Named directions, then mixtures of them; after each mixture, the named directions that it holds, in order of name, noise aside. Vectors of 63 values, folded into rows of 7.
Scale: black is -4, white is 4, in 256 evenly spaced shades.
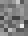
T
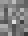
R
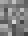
R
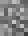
R, T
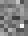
T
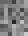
R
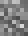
R, T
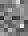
T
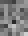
R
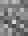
R, T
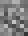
R, T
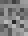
R, T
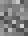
R, T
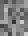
R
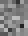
T
